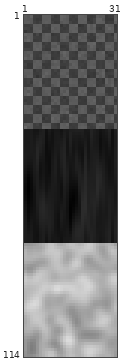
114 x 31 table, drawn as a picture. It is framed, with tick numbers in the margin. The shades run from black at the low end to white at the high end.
It is made of 3 by 1 panels. Panel 1,1: low, checkered. Panel 2,1: very low, streaked downward, faint in contrast. Panel 3,1: high, blotchy.
